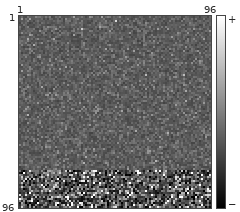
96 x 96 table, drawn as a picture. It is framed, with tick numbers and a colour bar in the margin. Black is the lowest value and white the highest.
Mirror symmetry: none. Average level on the scale: 40%. Stripes: none. Grain: fine. Seam: horizontal, 80% of the way down, the top part calmer. Histogram: skewed, a long tail of high values. Slope: none.
